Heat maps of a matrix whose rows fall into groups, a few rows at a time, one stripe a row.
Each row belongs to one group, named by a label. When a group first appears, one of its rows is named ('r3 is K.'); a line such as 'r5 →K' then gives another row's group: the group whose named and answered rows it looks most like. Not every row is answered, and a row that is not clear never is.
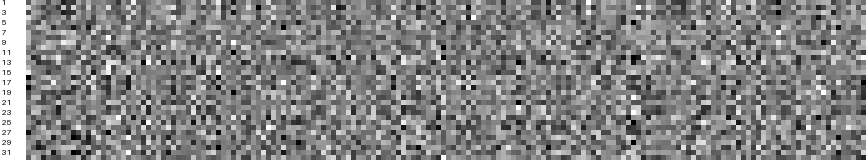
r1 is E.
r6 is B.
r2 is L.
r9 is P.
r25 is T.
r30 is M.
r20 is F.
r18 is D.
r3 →E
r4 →L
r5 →T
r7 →P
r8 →L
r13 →T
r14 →L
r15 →L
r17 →M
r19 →E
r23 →F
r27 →D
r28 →B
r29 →T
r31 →B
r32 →F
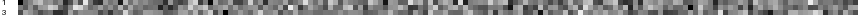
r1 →D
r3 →E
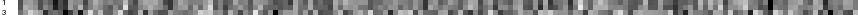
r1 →E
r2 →E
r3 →B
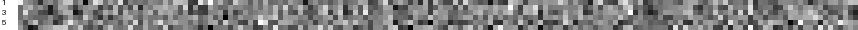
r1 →L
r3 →F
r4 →E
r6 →M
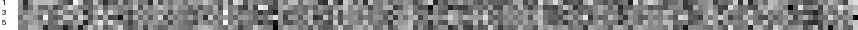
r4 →M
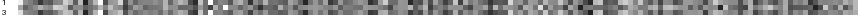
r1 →L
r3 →L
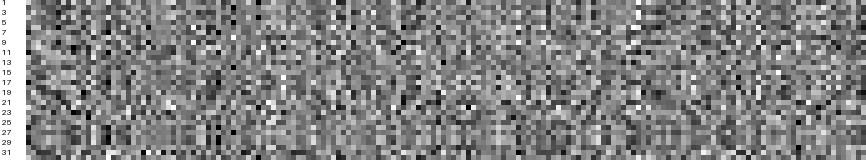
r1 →L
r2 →E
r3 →F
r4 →L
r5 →E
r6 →F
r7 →D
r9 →F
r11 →D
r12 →P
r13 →T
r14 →E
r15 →P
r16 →M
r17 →D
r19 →F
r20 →F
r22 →L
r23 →B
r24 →P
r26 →D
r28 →D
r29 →D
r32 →L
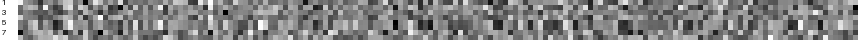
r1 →L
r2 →M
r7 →D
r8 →P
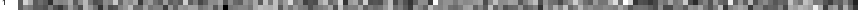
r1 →F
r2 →E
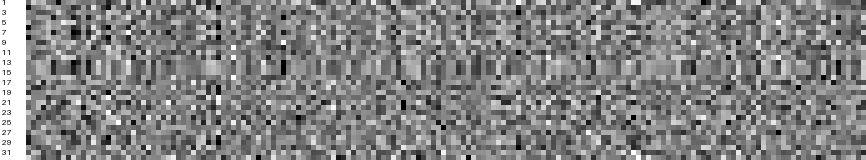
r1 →F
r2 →D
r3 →T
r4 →B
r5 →P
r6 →D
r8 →D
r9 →M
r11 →T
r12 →P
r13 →B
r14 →B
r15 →B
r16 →P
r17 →F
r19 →D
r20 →L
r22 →F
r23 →L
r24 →T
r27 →E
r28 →D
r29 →D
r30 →T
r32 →L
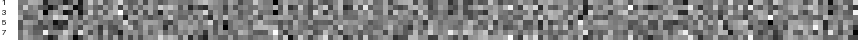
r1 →B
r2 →F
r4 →P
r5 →E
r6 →E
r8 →F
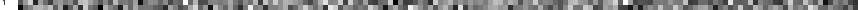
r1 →F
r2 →D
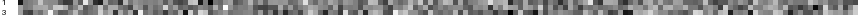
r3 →T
